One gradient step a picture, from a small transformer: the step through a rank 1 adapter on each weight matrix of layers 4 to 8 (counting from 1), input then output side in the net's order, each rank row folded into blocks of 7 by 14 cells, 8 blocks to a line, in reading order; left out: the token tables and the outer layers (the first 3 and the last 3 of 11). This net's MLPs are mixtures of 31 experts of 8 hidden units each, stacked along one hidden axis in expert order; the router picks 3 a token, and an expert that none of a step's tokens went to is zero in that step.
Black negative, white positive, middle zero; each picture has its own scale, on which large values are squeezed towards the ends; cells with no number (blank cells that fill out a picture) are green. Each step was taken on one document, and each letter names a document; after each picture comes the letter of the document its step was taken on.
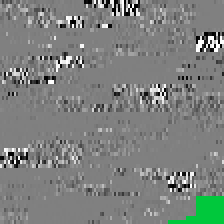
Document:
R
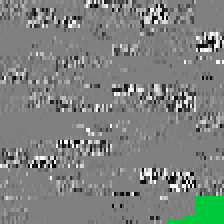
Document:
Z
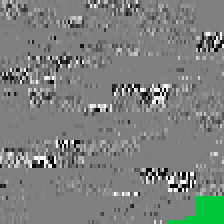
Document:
R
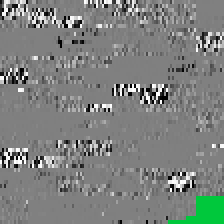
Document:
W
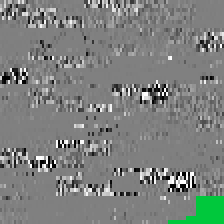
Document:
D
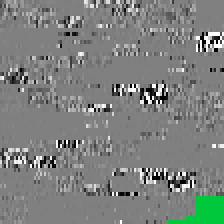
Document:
W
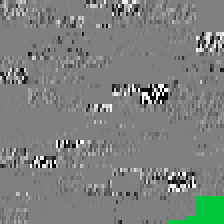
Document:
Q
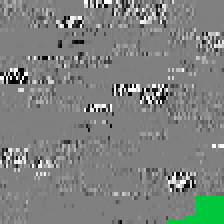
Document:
W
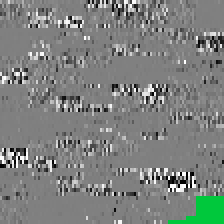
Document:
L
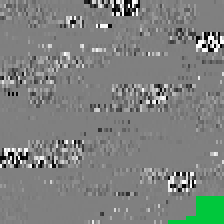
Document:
R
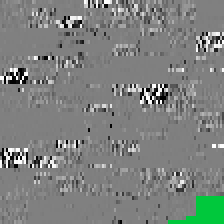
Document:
W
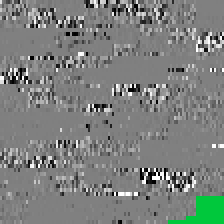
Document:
W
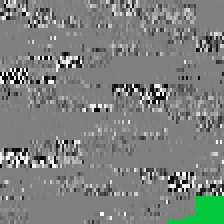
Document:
R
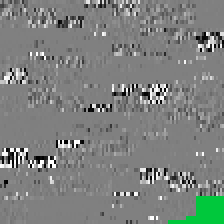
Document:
Z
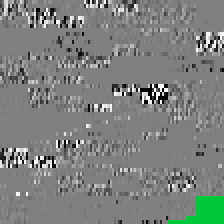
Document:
Q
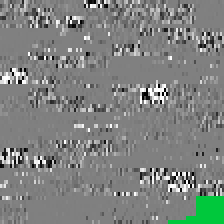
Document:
D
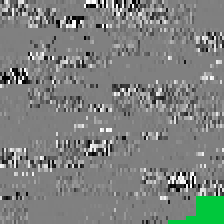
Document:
D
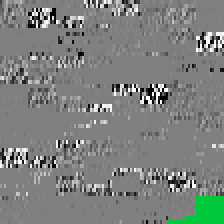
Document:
Q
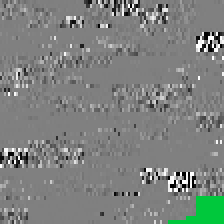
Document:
R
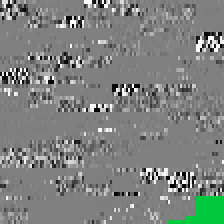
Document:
R
